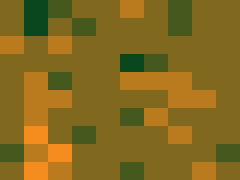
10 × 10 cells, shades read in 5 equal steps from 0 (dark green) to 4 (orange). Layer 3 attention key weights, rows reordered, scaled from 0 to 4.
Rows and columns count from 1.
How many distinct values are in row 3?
2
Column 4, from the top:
2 1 2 2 2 2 2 1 2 2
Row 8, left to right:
2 4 2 1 2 2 2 3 2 2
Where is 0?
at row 1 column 2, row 2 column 2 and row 4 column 6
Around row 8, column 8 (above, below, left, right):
2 2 2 2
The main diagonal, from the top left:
2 0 3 2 2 2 3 3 2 2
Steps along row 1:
down up up same up down down up same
